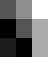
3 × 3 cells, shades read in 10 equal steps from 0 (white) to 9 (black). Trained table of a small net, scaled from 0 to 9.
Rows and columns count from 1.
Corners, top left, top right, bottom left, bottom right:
6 0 8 3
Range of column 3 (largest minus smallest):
3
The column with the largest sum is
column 1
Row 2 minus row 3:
1 -3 0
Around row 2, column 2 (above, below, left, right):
4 9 9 3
